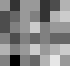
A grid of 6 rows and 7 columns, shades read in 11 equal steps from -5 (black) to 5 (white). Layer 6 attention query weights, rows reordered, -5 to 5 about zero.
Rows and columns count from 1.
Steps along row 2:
up up down down up up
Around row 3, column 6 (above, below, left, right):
2 -1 0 1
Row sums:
-3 0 4 -5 12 1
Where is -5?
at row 6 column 2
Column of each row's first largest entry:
7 7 4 1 4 6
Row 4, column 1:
0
